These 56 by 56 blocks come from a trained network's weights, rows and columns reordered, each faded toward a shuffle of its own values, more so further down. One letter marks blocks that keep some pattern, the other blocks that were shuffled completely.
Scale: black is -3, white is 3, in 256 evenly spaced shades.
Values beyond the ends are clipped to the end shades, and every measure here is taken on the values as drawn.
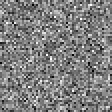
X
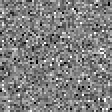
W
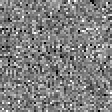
X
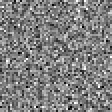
X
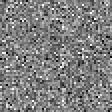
X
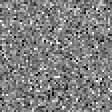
W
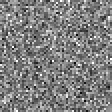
W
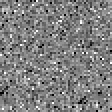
W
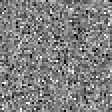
W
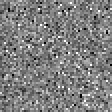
W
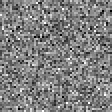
W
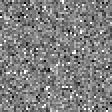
W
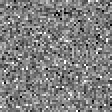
W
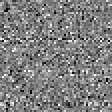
X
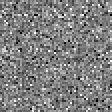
X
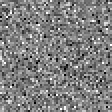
W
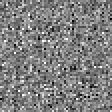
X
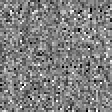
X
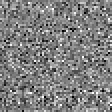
X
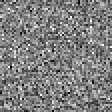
W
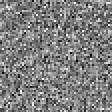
W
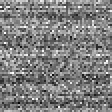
X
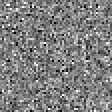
X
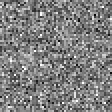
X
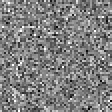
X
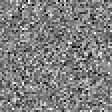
X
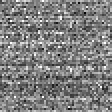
X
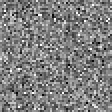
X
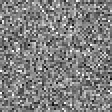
W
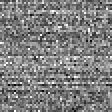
X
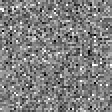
X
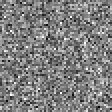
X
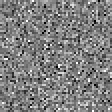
X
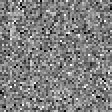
W
